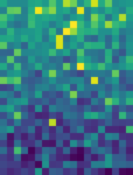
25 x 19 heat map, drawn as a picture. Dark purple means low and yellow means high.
Average level on the scale: 40%. Stripes: none. Ninth with the highest average: top middle. Slope: up to the top. Odd rows or columns: none.
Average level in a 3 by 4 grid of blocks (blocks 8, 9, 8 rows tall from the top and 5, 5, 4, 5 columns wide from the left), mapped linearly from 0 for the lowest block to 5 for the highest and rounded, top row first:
4554 / 3233 / 0000
